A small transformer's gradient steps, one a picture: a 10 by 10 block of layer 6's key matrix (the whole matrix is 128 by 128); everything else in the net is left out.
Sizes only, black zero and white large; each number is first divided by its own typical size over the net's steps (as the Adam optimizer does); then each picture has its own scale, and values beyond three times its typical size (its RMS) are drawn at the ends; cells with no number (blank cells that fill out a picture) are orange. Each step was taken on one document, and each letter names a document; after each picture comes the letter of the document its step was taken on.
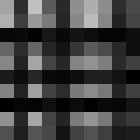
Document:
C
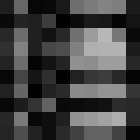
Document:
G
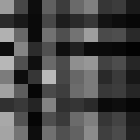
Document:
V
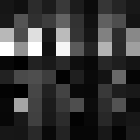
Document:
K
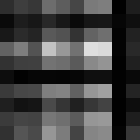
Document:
G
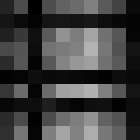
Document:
G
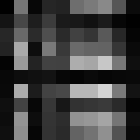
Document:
G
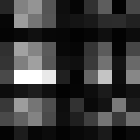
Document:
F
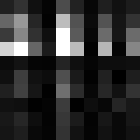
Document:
K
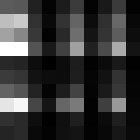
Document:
K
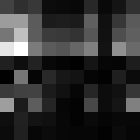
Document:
K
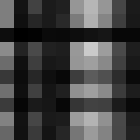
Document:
C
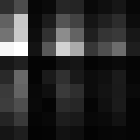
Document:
K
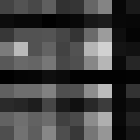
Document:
G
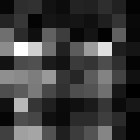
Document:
G
